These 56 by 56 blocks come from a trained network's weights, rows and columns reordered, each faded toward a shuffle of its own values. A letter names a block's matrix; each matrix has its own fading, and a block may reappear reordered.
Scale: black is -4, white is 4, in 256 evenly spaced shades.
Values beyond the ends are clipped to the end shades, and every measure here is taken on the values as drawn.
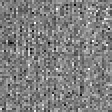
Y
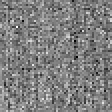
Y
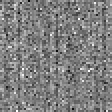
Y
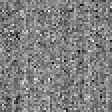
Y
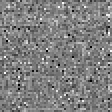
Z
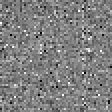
Z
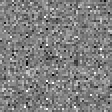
Z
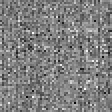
Y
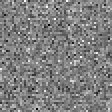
Z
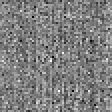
Y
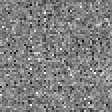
Z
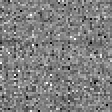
Z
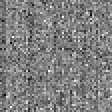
Y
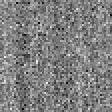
Y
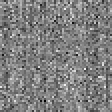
Y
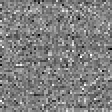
Z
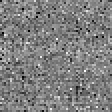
Z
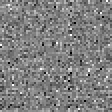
Z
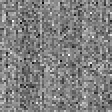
Y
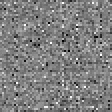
Z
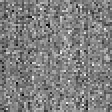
Y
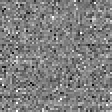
Z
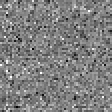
Z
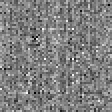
Y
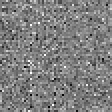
Z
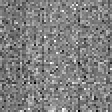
Y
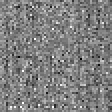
Y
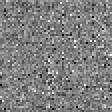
Z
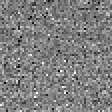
Z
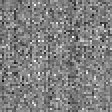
Y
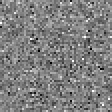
Z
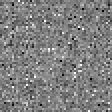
Z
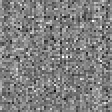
Y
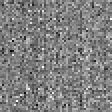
Y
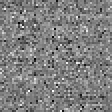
Z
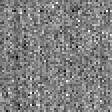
Y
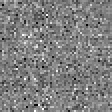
Z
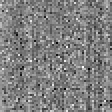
Y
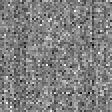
Y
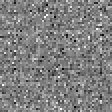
Z
